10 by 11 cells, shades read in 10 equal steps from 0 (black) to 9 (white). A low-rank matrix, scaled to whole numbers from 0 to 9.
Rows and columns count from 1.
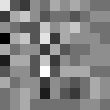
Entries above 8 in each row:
0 0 0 0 0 0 1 0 0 0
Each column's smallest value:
0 3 2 3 1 2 3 2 4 4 4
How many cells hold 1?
2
